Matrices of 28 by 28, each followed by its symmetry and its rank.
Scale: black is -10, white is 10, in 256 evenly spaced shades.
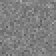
neither, full rank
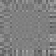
antisymmetric, rank two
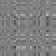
antisymmetric, rank two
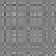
symmetric, rank two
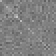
symmetric, rank five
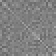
symmetric, rank five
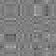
antisymmetric, rank two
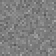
symmetric, full rank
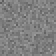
symmetric, full rank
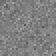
symmetric, full rank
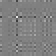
symmetric, rank two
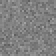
neither, full rank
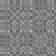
symmetric, rank two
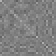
symmetric, rank five
